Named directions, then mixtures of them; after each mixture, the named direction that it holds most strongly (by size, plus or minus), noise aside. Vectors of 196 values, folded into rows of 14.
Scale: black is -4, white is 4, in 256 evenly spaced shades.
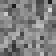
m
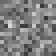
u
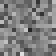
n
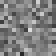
n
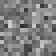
u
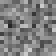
u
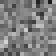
m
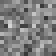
u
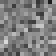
m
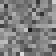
n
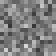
u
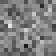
u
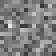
u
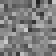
n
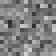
u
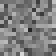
n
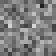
u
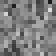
m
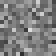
n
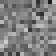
n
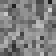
m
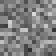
u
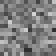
n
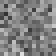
n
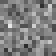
u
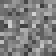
u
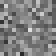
n
